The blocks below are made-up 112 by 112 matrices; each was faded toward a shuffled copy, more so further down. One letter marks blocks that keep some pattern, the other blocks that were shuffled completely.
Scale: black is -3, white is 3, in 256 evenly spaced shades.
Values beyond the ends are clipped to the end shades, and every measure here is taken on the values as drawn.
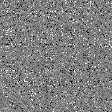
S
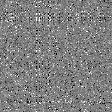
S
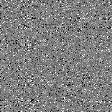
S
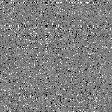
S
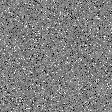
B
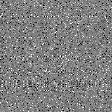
S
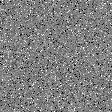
B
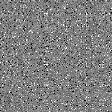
S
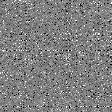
S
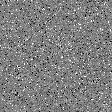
B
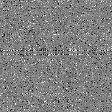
S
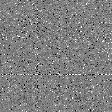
S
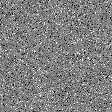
B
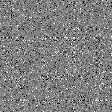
S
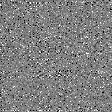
S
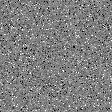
B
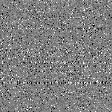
S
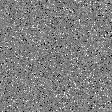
B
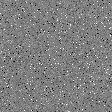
B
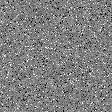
B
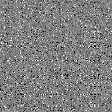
S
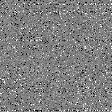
S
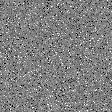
B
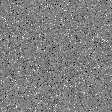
B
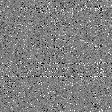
S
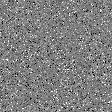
B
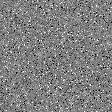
B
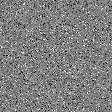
B
